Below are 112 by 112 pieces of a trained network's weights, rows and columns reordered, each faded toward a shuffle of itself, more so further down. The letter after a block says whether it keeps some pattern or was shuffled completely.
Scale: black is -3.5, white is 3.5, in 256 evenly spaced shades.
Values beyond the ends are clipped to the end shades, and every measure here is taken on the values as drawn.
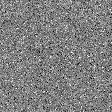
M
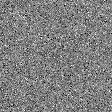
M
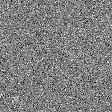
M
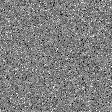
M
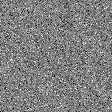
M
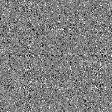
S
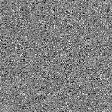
S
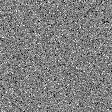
M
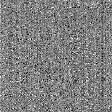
S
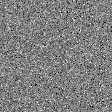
M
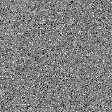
S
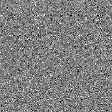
S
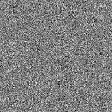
S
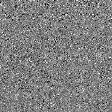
S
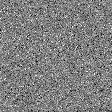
M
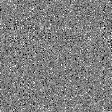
S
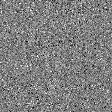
S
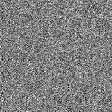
S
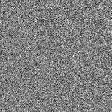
S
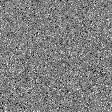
M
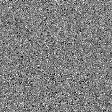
S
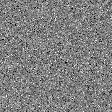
M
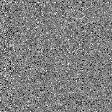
S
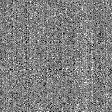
S
